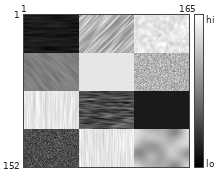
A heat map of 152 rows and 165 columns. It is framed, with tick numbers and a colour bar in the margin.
It is made of 4 by 3 panels. Panel 1,1: very low, streaked across, faint in contrast. Panel 1,2: high, slanting up to the right. Panel 1,3: very high, blotchy, faint in contrast. Panel 2,1: middling, slanting down to the right, faint in contrast. Panel 2,2: very high, flat. Panel 2,3: high, fine-grained. Panel 3,1: very high, streaked downward, faint in contrast. Panel 3,2: low, streaked across. Panel 3,3: very low, flat. Panel 4,1: low, fine-grained. Panel 4,2: very high, streaked downward, faint in contrast. Panel 4,3: high, smooth.
